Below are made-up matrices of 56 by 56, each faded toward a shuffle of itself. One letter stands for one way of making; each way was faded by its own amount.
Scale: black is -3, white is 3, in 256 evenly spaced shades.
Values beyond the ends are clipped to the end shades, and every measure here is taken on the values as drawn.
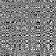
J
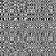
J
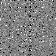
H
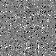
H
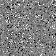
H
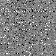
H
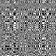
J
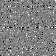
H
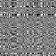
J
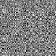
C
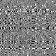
C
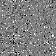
H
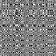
J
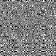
C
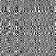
J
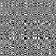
J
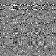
C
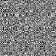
C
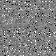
H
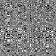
C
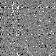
H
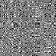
C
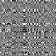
J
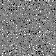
H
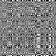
J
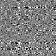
C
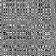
J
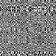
J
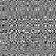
J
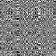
J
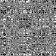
C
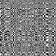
J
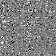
H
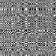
J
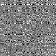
C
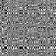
J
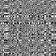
J
